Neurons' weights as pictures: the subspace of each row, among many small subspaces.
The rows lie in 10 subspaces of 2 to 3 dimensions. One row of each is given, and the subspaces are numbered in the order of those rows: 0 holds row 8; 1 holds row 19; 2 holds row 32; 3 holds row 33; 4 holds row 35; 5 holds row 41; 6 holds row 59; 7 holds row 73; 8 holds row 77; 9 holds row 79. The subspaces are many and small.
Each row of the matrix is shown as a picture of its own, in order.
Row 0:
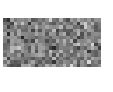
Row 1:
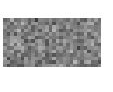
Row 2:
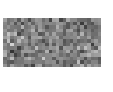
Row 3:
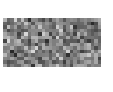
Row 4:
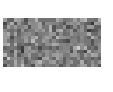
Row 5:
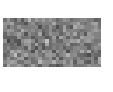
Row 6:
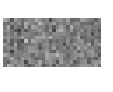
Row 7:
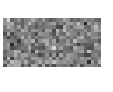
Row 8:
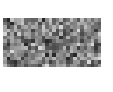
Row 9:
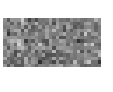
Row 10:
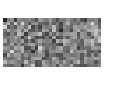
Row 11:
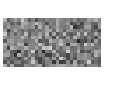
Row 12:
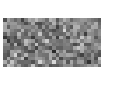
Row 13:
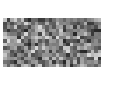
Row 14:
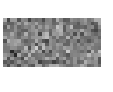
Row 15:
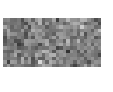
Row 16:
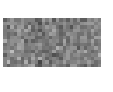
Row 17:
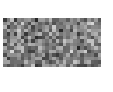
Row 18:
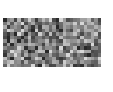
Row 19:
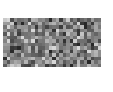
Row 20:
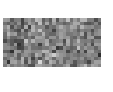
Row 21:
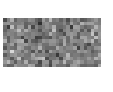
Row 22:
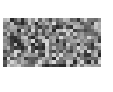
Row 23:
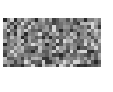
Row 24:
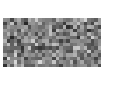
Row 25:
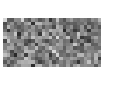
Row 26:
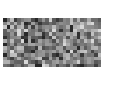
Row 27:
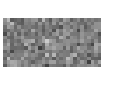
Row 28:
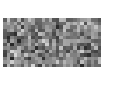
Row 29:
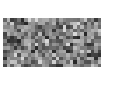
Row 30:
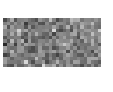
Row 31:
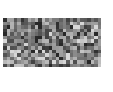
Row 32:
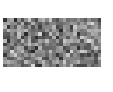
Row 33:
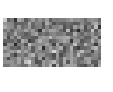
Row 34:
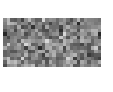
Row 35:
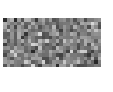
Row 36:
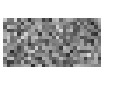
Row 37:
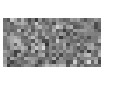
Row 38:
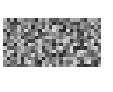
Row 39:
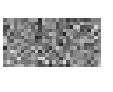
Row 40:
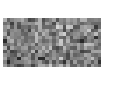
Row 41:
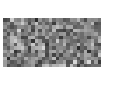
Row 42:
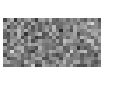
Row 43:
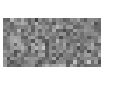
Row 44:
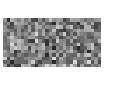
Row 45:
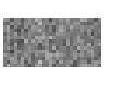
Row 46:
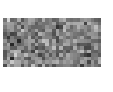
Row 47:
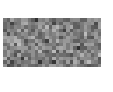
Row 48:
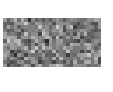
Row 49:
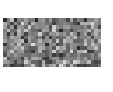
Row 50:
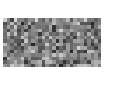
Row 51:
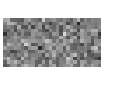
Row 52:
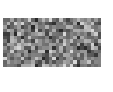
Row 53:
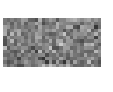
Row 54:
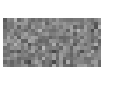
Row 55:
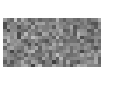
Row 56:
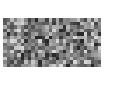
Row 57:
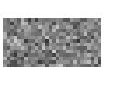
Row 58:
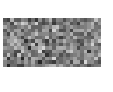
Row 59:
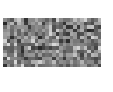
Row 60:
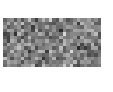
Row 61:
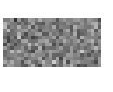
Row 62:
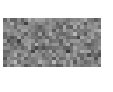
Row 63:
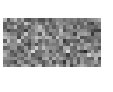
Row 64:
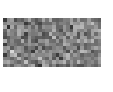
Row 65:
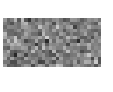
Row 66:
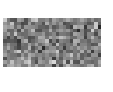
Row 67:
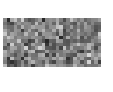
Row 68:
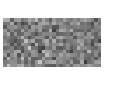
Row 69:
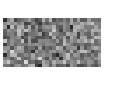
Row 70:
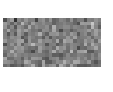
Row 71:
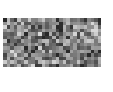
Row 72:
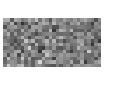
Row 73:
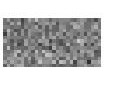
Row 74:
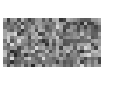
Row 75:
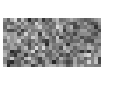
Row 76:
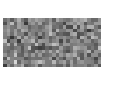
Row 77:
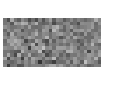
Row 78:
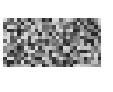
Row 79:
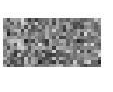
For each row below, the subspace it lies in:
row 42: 2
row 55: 3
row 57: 4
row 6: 7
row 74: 1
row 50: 4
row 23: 4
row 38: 3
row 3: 2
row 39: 7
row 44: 0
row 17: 2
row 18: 0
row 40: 9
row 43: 5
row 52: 0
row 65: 4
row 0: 1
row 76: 6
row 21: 7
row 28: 1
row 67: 0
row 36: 5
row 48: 2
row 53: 7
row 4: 6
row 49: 4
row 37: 5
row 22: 5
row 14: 8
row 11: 7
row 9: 9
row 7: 1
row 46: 1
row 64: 9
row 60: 0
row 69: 9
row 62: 6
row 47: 3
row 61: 3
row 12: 3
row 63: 6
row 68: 8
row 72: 8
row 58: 8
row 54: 3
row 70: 4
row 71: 8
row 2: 1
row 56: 6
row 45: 7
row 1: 2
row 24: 6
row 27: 0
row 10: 8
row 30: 7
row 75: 5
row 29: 6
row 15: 9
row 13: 6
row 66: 3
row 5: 2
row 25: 3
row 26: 9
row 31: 7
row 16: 9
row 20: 9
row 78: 5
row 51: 0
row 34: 0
